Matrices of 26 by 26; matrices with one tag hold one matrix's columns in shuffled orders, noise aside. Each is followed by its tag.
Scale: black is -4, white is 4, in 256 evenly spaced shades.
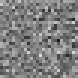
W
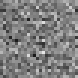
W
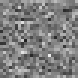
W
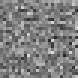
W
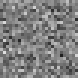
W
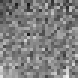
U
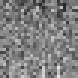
U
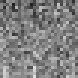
U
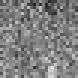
U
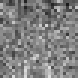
U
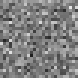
W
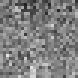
U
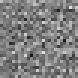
W
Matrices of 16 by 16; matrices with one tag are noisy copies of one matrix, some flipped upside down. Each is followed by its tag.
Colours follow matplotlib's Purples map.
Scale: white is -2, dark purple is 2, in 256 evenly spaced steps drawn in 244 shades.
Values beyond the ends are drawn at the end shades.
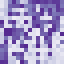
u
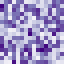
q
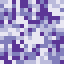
q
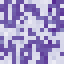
q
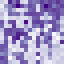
u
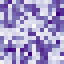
q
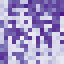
u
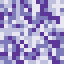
q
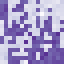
u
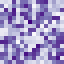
q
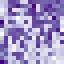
u
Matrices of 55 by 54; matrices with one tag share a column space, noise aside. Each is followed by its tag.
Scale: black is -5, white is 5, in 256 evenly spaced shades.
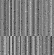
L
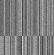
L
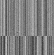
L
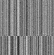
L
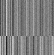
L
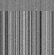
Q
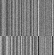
L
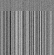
Q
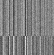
L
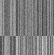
L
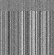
Q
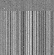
Q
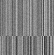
L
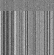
Q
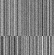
L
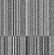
L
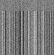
Q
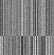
L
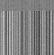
Q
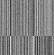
L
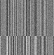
L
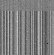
Q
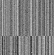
L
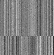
L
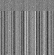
Q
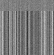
Q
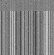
Q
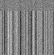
Q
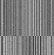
L
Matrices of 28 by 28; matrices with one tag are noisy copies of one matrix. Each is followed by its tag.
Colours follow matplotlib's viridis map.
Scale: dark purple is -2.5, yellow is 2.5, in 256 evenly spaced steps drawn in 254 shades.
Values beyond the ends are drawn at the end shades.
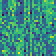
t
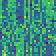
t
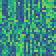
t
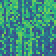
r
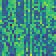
t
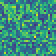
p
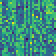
t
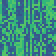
t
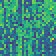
r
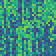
r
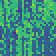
r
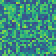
p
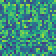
p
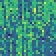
r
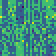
t
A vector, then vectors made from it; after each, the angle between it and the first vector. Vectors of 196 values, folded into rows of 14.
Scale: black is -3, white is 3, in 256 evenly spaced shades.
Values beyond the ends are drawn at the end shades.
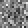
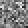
orthogonal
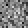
nearly opposite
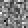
partly aligned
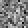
nearly opposite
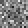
nearly parallel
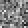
partly opposed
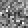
partly aligned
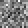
nearly parallel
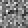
orthogonal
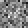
nearly opposite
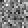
nearly parallel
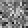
partly opposed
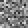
partly aligned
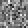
partly aligned
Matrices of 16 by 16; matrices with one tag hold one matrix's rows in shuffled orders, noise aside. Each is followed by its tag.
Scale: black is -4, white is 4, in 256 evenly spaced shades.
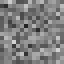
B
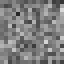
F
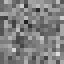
B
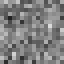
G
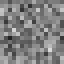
G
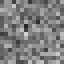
B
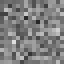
B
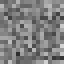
F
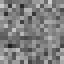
G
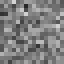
B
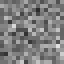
B
